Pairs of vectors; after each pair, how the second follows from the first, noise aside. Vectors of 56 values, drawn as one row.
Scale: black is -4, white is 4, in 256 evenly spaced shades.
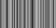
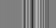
partly zeroed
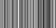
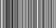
reversed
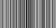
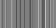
partly zeroed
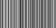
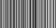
reversed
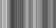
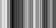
scaled up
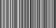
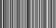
wrapped around
